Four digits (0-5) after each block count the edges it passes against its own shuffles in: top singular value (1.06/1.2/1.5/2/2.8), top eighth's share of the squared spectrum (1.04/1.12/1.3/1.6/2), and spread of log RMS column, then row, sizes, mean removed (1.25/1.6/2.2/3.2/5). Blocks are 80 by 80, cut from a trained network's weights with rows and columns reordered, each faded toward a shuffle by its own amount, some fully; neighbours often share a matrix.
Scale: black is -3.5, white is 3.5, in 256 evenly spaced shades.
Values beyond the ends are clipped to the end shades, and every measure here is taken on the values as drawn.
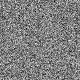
1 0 0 0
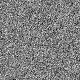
1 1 0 0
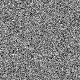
1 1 0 0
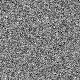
1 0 0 0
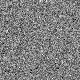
0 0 0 0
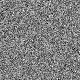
0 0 0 0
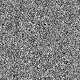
2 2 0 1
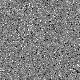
0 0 0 0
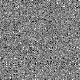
3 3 1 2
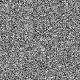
3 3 0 1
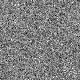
0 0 0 0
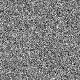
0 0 0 0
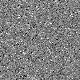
1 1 0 0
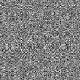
4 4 1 2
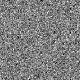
3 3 1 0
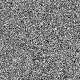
1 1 0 0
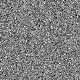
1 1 0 0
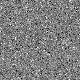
2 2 0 0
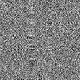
4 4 1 2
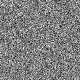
2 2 0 0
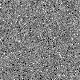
2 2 0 0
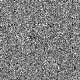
2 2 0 1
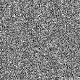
2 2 0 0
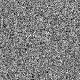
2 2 0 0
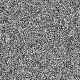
0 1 0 0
